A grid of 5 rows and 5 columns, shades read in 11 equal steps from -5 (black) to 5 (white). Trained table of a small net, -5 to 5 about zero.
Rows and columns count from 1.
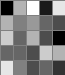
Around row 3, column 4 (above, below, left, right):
-1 3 2 -5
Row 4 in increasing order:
-2 -1 -1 2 3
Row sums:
2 0 -3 1 -2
